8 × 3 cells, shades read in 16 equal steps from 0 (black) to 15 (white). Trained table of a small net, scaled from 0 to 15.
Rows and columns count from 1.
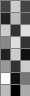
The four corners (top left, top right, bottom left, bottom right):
4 4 11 10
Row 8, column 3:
10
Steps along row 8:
down up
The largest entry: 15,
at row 7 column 1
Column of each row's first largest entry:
2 2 3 2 2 3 1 1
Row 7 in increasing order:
1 7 15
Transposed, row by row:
4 2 12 8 2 9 15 11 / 12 11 3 13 12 3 1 0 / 4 4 13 3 1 12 7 10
